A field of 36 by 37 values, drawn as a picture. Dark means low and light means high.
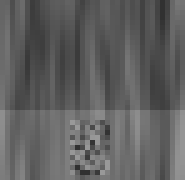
Seam: horizontal, 60% of the way down, the bottom part higher. Odd patch: rougher, in the bottom middle. Roughest part: bottom middle. Grain: streaks running down.
